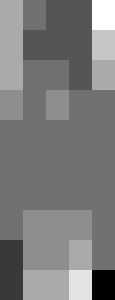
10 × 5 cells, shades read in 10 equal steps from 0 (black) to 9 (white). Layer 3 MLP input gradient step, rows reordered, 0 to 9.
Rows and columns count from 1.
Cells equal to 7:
1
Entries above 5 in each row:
2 2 2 0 0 0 0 0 1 3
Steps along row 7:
same same same same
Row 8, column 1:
4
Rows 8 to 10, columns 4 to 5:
5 4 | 6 4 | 8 0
